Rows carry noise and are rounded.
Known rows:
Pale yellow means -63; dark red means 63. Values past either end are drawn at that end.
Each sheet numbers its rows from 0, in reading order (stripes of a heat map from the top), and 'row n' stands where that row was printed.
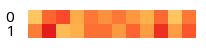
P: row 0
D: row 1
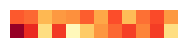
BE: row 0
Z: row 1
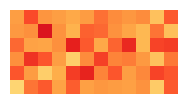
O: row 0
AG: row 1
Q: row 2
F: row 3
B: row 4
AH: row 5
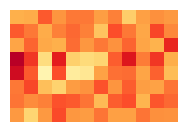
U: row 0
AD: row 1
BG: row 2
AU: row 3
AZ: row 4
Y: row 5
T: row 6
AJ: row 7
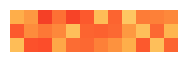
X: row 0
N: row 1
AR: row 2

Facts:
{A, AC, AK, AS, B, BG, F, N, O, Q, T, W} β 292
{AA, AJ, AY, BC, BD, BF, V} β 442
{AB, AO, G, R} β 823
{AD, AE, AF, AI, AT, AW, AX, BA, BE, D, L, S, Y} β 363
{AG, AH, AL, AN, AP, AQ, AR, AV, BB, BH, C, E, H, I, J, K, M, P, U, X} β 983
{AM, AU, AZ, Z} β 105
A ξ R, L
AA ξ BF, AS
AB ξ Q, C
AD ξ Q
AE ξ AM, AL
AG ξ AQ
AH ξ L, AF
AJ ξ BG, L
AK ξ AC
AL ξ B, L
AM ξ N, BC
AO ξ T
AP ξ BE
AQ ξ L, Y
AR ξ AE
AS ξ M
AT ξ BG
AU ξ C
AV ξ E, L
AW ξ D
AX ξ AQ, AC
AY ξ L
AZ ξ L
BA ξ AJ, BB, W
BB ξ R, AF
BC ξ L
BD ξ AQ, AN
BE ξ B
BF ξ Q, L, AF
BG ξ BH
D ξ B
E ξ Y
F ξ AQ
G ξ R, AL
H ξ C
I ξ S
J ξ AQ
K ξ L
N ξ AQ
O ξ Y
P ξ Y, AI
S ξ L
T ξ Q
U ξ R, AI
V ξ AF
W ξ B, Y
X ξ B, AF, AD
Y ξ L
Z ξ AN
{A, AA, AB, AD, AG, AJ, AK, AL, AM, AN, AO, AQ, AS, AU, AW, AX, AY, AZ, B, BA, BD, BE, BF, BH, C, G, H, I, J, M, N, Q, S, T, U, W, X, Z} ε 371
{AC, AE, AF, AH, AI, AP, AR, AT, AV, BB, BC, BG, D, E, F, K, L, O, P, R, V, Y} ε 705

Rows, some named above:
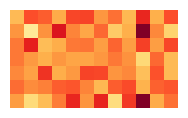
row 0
AP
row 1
G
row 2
D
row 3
S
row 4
AQ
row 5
T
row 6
R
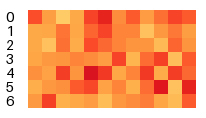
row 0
B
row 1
AL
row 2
BH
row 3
BC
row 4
C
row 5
V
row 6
AT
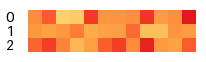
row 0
AF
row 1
A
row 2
AC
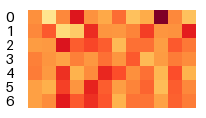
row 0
G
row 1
AF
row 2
H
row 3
W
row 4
AN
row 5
M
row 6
H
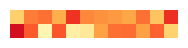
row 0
BB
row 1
AZ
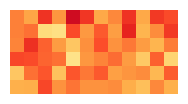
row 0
C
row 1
L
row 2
F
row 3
AX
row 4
E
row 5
I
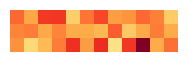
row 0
BD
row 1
BA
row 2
R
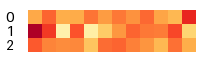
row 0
BG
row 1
AM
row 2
N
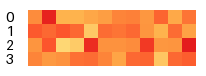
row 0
AE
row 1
AK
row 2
AF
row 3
AS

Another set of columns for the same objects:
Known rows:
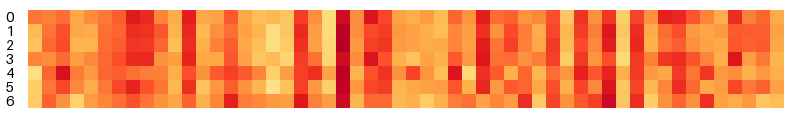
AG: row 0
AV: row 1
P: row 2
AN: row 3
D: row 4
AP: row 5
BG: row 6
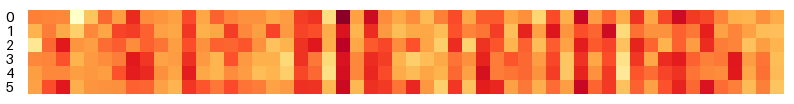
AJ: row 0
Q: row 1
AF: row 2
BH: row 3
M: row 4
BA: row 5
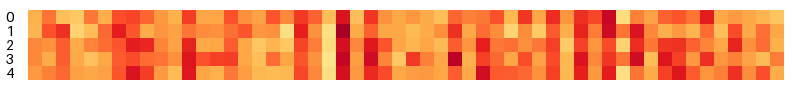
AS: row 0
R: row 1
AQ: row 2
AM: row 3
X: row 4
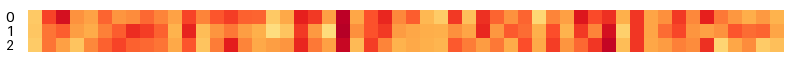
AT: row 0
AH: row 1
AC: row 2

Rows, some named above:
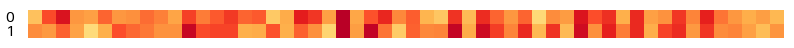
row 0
AT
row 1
AU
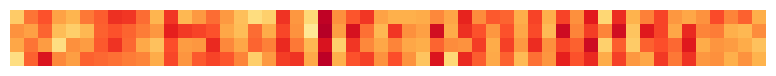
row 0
BB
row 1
AZ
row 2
W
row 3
D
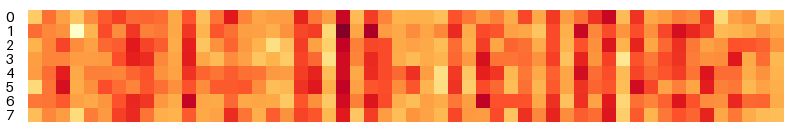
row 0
AC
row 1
BD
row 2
AR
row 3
M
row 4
S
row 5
L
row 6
H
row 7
B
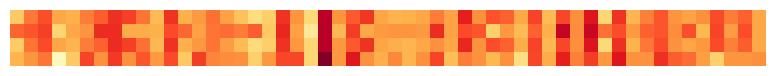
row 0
BB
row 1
G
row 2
BB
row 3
BC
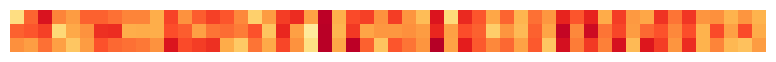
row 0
D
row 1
G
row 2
Z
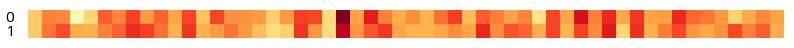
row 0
V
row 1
BB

